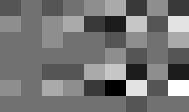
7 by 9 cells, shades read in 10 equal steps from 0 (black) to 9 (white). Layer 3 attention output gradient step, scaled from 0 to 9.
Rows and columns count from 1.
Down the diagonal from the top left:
3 4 5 4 6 0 3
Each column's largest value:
5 4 6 6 6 7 8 5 9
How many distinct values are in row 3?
4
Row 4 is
4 4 4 4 4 5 3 4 3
